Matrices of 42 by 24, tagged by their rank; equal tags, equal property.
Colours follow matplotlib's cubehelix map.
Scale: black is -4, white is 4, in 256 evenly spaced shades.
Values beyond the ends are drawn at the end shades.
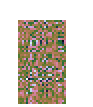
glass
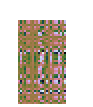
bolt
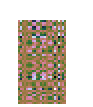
bolt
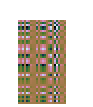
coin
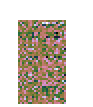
glass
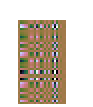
coin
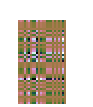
coin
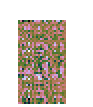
glass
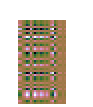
coin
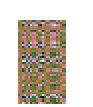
bolt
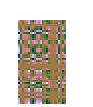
bolt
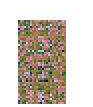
glass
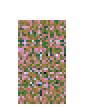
glass
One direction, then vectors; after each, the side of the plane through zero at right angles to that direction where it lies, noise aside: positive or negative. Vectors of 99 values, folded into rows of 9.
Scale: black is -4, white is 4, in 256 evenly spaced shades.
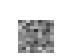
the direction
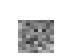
positive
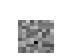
positive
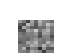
negative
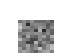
positive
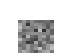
positive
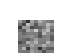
negative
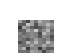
negative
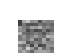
positive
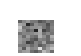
positive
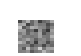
positive
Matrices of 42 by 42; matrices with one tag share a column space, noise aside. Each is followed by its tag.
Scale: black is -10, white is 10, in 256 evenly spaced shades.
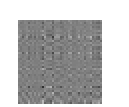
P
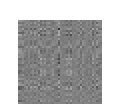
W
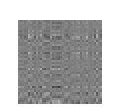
P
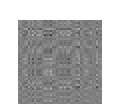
W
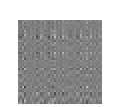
P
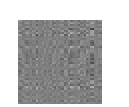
W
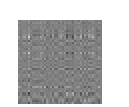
P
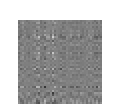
P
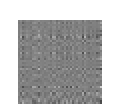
P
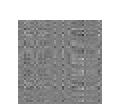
W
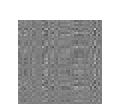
W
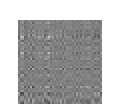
P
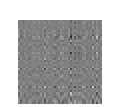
P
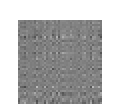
P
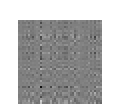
P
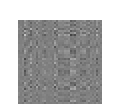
W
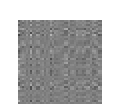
W
